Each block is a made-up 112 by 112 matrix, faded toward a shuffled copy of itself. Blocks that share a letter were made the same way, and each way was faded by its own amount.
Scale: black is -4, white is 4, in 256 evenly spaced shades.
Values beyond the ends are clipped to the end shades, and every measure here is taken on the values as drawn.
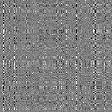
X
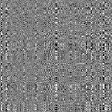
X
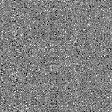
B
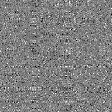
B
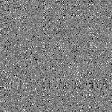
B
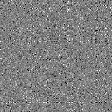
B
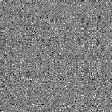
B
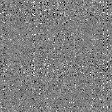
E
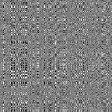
X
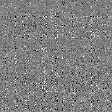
E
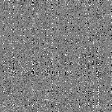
E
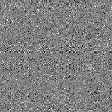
B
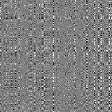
X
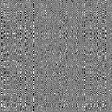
X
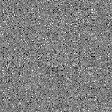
B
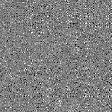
B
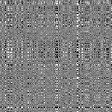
X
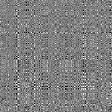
X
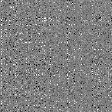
E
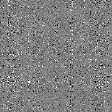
E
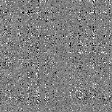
E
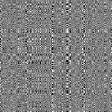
X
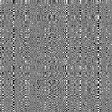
X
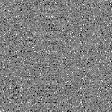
B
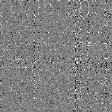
E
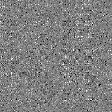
B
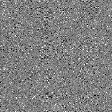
B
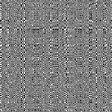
X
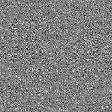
B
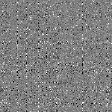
E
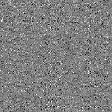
B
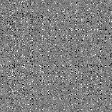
E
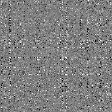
E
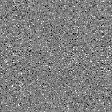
B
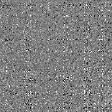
E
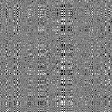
X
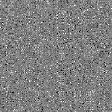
B
